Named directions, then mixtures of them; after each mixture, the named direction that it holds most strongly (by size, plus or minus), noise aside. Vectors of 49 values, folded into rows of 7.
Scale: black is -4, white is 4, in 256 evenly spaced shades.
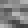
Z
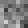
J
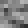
Z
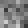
J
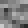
Z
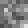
J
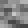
Z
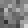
J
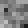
J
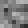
Z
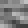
Z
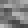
Z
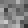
J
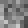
J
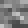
Z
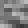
Z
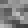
Z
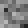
J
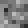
J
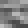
Z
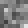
J
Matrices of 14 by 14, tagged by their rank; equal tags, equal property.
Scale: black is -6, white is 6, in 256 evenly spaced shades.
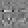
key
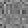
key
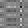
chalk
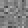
key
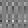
chalk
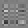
chalk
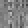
key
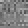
key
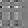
chalk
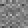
key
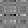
chalk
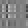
chalk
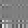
chalk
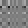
chalk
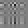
chalk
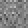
key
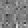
key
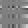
chalk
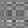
chalk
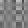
chalk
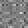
key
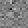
key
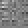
key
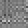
key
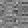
key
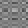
chalk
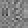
key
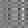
chalk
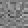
key
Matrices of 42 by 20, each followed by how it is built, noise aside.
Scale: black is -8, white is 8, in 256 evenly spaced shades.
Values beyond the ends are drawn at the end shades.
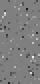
sparse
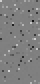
sparse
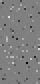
sparse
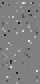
sparse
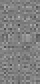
low rank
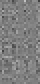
low rank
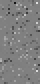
sparse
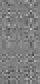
low rank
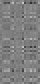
low rank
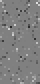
sparse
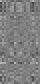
low rank
